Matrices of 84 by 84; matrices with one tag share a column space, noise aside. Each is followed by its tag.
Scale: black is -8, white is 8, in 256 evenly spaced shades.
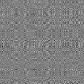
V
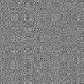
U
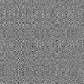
V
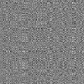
U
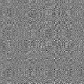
V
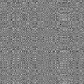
U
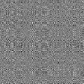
V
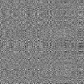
V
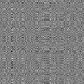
U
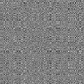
U
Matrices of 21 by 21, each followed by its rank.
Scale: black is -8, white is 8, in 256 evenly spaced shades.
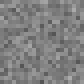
full rank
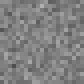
full rank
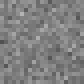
full rank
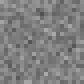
full rank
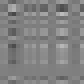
one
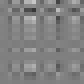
one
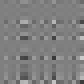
one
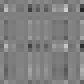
one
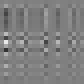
one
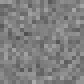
full rank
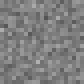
full rank
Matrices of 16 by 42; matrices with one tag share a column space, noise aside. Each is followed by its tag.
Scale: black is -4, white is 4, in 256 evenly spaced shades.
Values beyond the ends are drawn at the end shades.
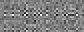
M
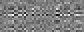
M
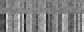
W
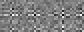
M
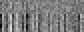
W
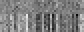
W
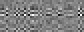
M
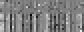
W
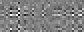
M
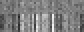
W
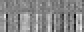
W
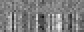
W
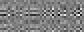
M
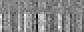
W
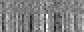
W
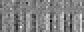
W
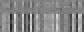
W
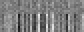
W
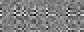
M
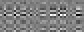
M
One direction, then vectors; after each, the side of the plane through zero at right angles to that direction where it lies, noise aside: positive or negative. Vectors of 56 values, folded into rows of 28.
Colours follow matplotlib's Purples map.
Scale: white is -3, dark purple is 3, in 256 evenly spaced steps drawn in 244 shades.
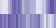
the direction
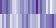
negative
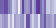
negative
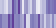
positive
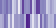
negative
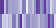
negative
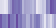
positive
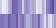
positive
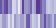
negative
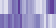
positive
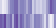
positive
